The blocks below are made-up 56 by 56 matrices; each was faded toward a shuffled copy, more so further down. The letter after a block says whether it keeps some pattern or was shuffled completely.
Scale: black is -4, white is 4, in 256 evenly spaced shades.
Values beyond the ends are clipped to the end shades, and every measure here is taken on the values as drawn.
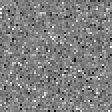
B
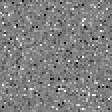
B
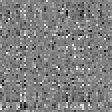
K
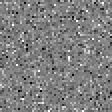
B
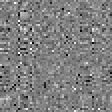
K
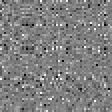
K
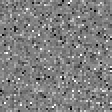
B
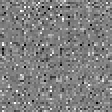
K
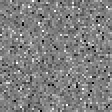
B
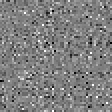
K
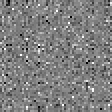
K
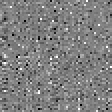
K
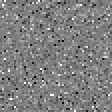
B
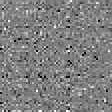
K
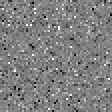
B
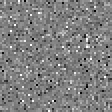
B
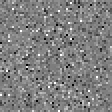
B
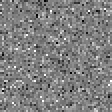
B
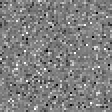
B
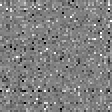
K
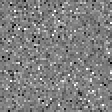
B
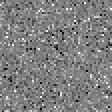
B
